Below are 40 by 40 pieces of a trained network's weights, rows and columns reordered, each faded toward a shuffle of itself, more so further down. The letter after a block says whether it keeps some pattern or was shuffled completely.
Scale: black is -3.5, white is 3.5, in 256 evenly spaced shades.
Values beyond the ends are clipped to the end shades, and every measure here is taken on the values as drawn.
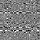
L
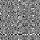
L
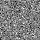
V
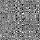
L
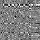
L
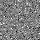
V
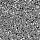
V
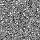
V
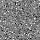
V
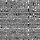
L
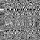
L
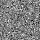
V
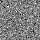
V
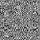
L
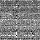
L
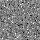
V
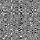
L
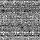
L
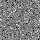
V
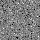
V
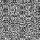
L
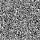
V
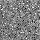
V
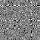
L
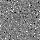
V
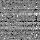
L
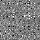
L
